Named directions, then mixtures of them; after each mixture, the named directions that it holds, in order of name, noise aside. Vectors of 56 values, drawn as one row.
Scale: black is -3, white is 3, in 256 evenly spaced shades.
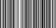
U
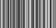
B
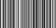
B, U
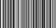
B, U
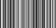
B, U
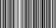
U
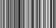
B, U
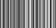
B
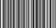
B, U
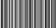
B, U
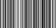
U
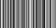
B, U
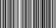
U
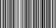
U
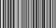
B, U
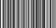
B, U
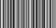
B, U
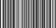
B, U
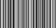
B, U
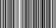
U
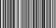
B, U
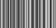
B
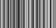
B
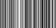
B, U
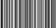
B, U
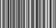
B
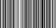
U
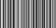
B, U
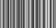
B
